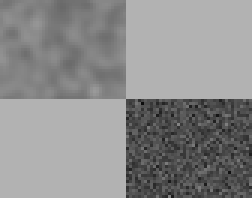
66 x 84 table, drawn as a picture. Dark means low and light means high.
It is made of 2 by 2 panels. Panel 1,1: middling, blotchy, faint in contrast. Panel 1,2: high, flat. Panel 2,1: high, flat. Panel 2,2: low, fine-grained.
